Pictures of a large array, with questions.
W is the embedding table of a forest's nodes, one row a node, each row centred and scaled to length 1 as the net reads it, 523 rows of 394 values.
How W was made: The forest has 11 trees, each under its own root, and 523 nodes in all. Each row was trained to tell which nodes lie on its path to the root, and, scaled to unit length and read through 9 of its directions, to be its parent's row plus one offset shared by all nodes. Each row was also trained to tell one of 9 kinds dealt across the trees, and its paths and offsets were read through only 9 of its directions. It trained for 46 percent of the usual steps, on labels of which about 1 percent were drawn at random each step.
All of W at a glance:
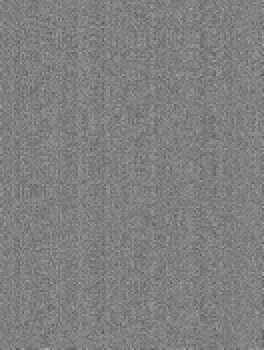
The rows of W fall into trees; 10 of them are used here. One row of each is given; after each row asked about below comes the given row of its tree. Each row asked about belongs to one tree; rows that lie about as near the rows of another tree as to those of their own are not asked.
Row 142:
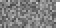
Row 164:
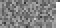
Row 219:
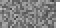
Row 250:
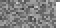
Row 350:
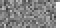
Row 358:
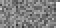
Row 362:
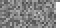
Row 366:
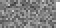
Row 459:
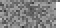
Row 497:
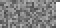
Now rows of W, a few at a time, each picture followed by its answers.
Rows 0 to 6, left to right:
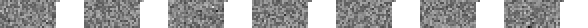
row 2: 219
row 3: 164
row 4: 497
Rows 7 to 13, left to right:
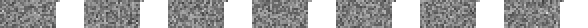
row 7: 142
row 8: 459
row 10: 219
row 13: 362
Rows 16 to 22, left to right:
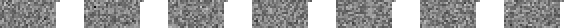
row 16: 164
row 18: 219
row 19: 362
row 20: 459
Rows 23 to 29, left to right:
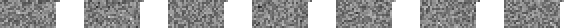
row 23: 362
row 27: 142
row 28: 250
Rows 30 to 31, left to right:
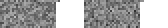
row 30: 219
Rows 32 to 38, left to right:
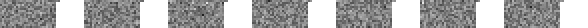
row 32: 366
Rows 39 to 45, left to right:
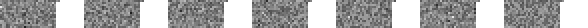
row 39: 250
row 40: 164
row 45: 459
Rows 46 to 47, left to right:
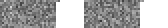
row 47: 459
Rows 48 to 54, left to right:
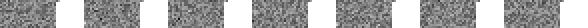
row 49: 164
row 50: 459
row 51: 366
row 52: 362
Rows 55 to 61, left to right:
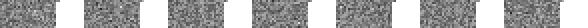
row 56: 250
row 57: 164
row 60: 497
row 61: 459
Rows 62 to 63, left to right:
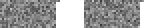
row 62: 142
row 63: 362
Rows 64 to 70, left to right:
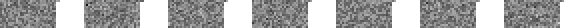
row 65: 164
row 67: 219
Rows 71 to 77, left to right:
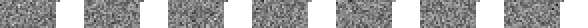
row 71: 366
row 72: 164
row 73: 250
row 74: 164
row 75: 219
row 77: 459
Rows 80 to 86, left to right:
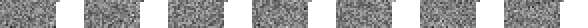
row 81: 250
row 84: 362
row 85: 362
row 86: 366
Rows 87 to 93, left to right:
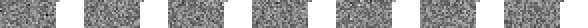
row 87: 459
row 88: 497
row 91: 459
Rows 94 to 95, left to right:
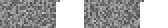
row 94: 366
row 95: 250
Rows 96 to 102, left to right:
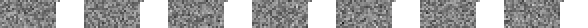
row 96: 219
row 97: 250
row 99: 250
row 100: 142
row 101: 350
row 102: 358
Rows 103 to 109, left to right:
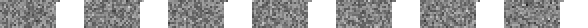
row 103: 250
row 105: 250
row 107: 250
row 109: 362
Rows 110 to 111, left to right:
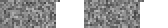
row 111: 497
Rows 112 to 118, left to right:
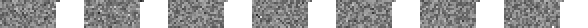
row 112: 164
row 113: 164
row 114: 142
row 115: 362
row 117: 164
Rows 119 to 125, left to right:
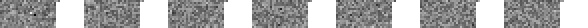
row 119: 219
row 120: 459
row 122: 164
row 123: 250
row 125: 459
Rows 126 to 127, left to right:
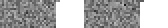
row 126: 250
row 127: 350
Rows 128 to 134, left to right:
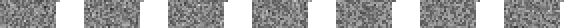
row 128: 459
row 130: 459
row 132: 459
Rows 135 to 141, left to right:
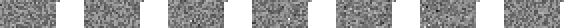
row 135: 362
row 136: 358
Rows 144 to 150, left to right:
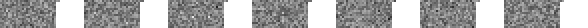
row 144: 250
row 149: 366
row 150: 142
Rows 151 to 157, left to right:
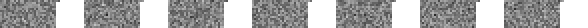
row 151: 350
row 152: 362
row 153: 164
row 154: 250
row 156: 366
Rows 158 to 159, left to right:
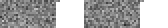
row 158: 459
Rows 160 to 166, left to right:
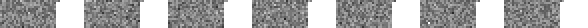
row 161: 219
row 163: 459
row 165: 459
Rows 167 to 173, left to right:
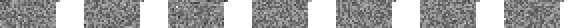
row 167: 164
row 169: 362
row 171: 250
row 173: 459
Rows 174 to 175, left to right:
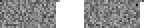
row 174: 250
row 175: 250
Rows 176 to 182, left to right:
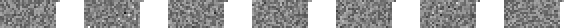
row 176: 459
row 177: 164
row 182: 250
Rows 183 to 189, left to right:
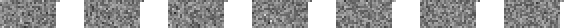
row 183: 459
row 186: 219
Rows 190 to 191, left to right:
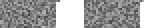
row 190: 164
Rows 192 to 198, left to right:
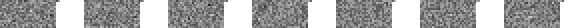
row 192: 250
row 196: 164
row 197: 250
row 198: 366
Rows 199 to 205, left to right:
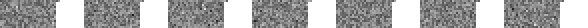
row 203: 366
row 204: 497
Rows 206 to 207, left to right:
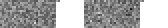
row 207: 459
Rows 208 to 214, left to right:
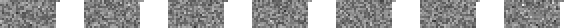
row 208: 250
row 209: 362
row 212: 459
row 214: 362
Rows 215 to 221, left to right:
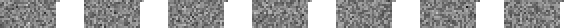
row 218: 362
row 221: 142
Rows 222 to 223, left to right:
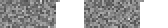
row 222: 164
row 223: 362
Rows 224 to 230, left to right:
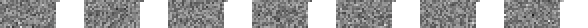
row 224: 219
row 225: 164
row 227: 250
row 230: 459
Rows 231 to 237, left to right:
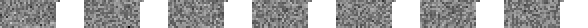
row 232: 250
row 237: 219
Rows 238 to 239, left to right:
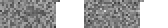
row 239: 362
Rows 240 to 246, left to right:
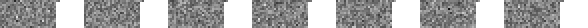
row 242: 164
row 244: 219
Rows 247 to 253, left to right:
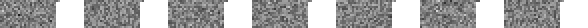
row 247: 362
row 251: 366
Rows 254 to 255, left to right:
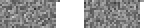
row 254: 366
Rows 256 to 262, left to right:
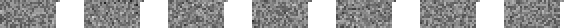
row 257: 362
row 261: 497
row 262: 366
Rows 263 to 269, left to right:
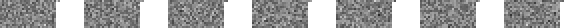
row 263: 250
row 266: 142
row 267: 250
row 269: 362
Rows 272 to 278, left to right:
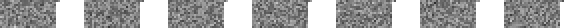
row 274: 250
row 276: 362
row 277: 459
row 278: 362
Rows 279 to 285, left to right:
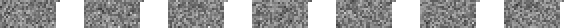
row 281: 366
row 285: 366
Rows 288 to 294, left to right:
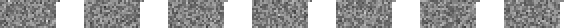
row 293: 459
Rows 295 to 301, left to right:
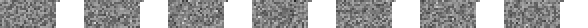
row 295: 366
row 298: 164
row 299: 350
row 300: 250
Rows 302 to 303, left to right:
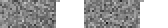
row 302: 219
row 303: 219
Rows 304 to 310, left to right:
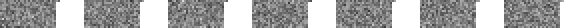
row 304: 350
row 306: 164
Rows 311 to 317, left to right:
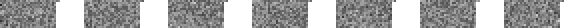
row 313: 219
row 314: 250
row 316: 459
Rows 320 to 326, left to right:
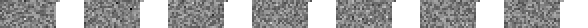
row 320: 250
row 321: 459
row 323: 366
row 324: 164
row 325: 350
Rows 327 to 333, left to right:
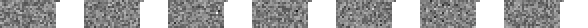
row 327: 164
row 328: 366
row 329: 142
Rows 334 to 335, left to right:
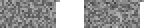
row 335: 362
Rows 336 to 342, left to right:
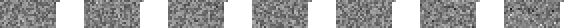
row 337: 164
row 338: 219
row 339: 164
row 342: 219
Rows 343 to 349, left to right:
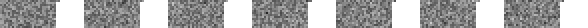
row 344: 362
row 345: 250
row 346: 164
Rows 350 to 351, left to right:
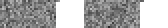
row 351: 164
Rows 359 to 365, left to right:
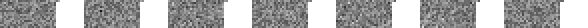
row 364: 250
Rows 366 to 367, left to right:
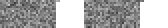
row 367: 459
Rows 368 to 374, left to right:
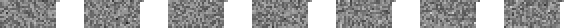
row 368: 459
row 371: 362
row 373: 219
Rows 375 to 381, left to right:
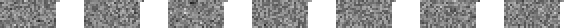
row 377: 362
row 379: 219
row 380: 142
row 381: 250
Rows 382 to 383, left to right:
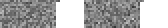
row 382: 362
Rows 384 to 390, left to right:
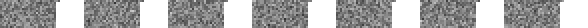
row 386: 362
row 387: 366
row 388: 164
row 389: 164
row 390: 459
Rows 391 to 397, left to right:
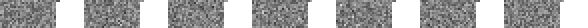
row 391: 362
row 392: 164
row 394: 219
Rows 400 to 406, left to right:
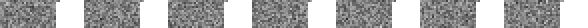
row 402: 366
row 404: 459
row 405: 250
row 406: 459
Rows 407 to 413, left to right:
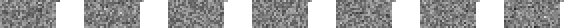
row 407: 164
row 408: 459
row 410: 366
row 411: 250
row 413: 366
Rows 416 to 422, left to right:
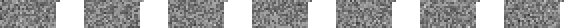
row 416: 164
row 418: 219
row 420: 350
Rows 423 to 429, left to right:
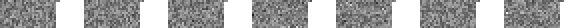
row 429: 362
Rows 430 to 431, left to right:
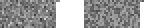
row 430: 366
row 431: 350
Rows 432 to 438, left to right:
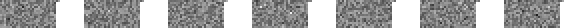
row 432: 219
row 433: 362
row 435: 362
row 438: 219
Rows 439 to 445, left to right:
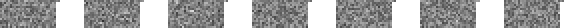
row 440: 362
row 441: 366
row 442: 250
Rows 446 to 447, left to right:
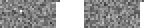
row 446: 164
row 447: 350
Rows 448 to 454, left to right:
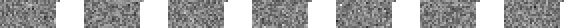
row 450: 362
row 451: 164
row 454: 366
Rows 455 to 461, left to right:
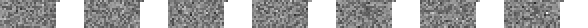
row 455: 366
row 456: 350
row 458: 350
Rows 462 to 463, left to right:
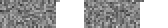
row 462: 219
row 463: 459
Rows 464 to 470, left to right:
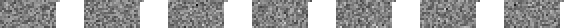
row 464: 497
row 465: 250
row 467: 366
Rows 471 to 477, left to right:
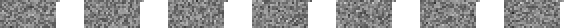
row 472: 366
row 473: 350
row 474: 366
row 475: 250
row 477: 142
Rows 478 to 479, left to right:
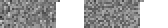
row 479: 362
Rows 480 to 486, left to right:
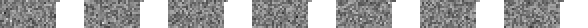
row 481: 459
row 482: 362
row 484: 164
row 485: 164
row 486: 164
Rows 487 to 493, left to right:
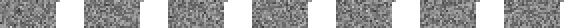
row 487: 219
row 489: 366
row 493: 219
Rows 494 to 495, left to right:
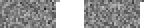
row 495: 250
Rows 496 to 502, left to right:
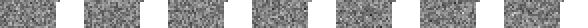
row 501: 362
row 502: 219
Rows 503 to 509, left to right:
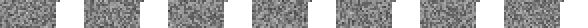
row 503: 366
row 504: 350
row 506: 250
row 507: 497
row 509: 362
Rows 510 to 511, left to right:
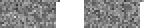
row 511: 164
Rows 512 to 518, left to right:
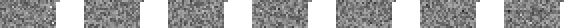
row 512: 362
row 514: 497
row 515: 164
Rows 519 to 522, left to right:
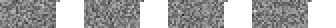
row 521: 497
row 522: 362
